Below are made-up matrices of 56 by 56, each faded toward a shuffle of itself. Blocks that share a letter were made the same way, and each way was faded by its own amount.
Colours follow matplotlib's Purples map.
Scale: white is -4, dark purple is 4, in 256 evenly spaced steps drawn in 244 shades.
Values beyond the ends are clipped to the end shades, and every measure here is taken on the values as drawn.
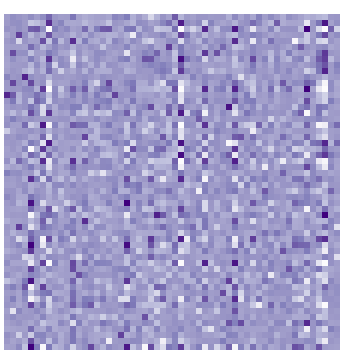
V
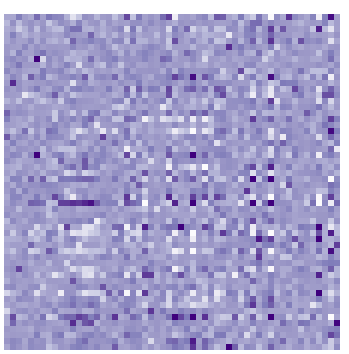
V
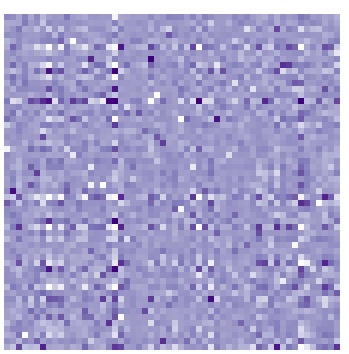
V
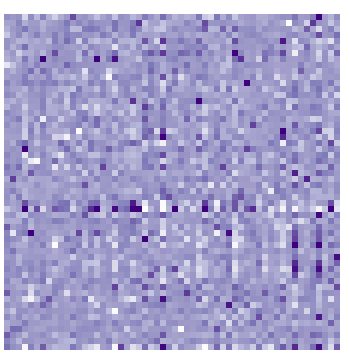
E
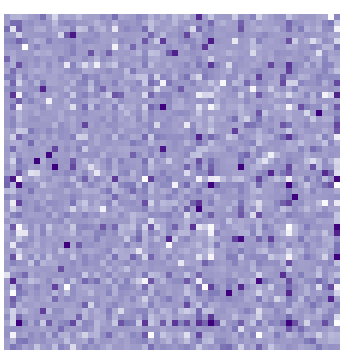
E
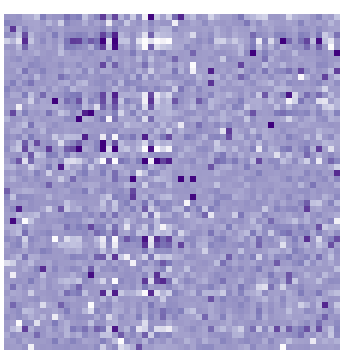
E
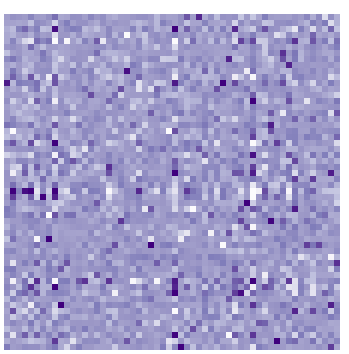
E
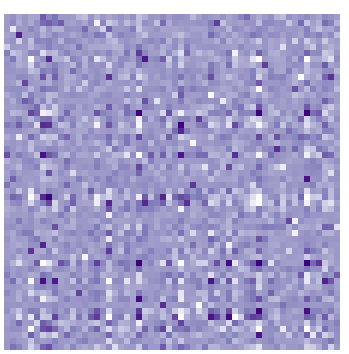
V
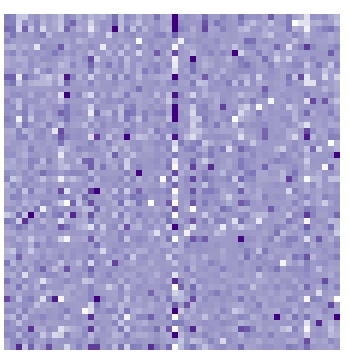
E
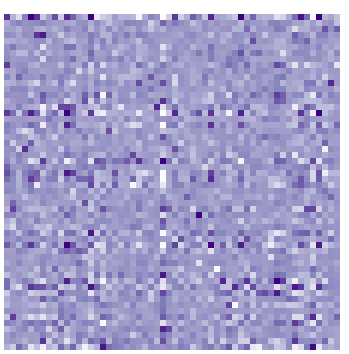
V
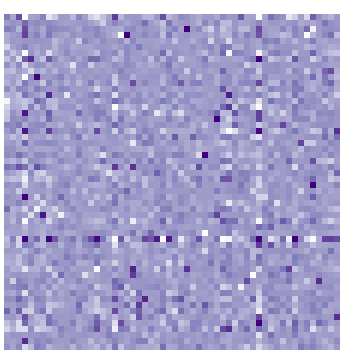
E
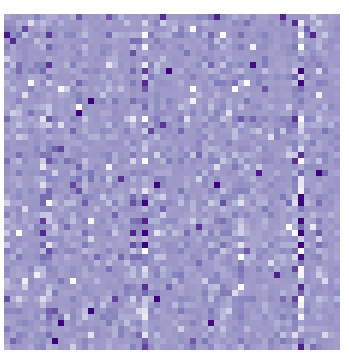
E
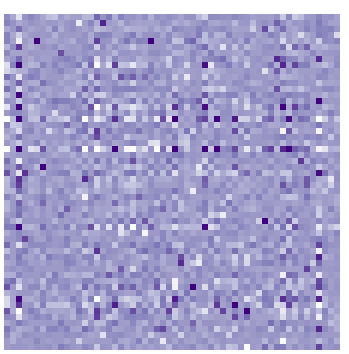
V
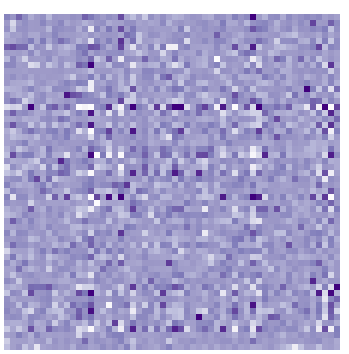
V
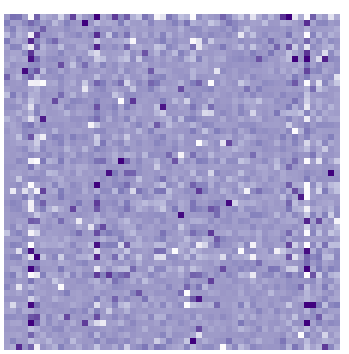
E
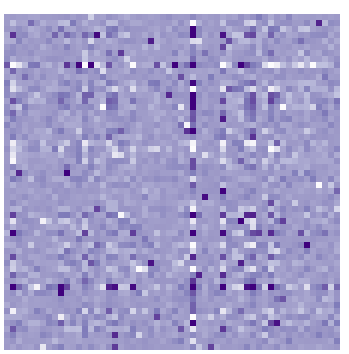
V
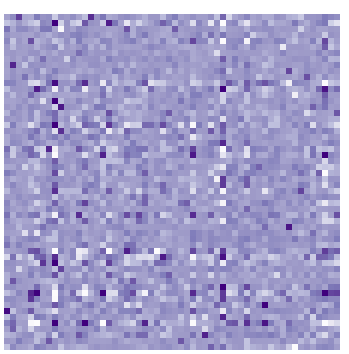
V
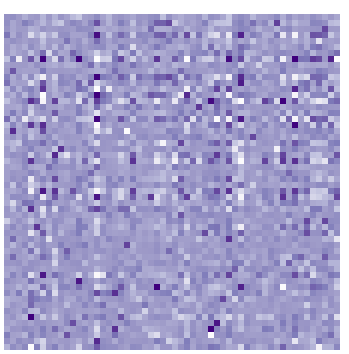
V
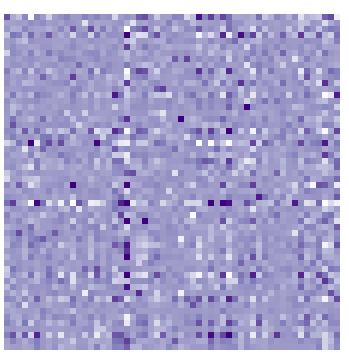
V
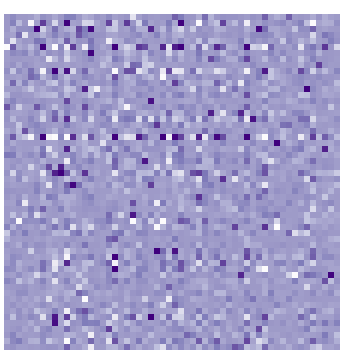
E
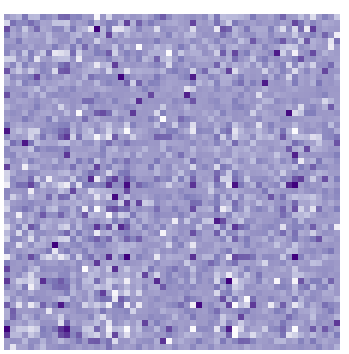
E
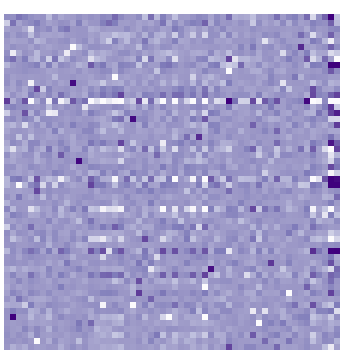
V
